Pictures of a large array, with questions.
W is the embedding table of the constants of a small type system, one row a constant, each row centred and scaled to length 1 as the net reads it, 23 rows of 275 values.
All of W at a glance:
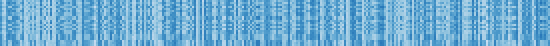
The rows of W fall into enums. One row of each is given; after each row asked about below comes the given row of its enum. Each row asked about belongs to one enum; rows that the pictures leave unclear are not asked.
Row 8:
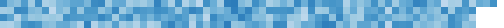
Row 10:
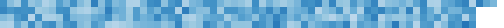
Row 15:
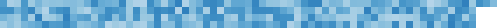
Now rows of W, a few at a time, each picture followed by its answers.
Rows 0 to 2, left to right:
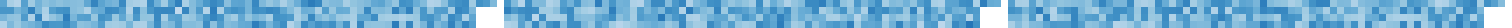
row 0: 15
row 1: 10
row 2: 15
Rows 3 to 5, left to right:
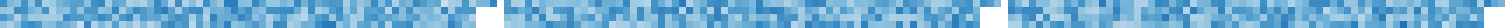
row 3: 8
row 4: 15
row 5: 10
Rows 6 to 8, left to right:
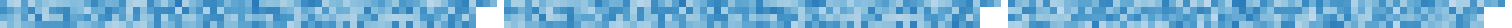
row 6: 15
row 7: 15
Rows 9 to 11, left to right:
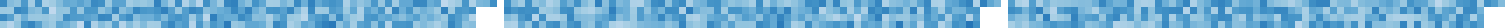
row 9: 8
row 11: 15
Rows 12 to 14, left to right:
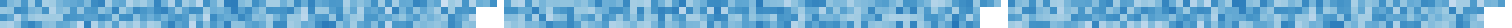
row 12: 8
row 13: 15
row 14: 8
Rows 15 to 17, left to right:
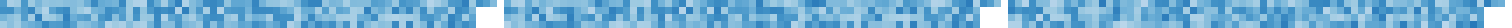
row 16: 15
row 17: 10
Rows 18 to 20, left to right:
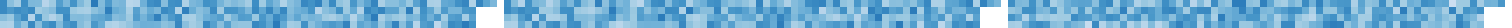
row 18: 10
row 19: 10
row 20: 8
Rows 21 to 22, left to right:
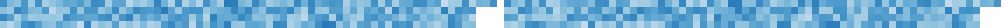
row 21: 8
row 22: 8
